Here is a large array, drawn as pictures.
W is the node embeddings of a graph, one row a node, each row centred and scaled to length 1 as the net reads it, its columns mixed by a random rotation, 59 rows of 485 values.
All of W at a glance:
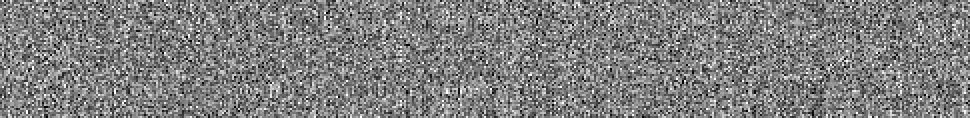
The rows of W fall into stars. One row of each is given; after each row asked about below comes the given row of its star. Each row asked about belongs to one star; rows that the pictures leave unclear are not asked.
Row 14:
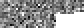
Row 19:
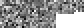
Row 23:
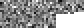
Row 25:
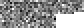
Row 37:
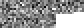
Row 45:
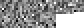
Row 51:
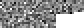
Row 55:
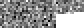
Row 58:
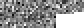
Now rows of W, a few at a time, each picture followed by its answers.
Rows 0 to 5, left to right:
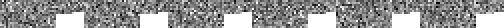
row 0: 51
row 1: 25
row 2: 58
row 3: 14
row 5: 58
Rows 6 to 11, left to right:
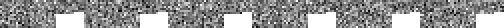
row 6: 23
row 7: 51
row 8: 23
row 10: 37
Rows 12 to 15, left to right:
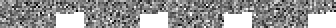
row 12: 14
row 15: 19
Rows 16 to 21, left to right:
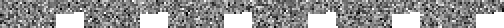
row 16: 37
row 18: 19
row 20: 55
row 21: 19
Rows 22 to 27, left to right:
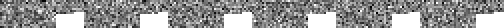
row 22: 45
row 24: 19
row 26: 14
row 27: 51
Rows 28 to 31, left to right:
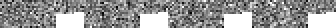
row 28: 58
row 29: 58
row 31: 19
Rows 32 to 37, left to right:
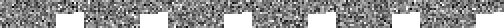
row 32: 14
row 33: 25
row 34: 45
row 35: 55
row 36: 55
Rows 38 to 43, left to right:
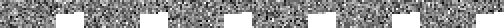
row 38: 19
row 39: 19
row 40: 51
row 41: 55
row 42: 45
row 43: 51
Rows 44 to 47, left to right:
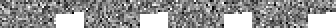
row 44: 45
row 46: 45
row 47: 51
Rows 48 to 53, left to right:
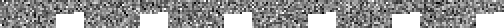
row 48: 51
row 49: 37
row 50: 25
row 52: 23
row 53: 58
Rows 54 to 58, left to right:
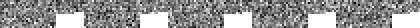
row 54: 37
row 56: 45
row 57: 58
